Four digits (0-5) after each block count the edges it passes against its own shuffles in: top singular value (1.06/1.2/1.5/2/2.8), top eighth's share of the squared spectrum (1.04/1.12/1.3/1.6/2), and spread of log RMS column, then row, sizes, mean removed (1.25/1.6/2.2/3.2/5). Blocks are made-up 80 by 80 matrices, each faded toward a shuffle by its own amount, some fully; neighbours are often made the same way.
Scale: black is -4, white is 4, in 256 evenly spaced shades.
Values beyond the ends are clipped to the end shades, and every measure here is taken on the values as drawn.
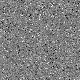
2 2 0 0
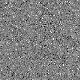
3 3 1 1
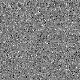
3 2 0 1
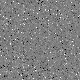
1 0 0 0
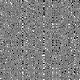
4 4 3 2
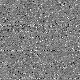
1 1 0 2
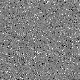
3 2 0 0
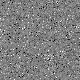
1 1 0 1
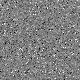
0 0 0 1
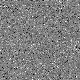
0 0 0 1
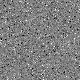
0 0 0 0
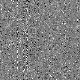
2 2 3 0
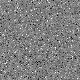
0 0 0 0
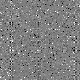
4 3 2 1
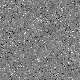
0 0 0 0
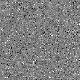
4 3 2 1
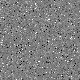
2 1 0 0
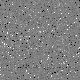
2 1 0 0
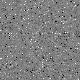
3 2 0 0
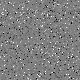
0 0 0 0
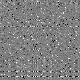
4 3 1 2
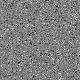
1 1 1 0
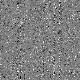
2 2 2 1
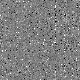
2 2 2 1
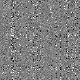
2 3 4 2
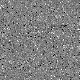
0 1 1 1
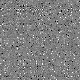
3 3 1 1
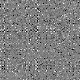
4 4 2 2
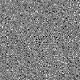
4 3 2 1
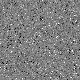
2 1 0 0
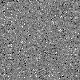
3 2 1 0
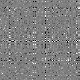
4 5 3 3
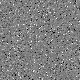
1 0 0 0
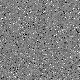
2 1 0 0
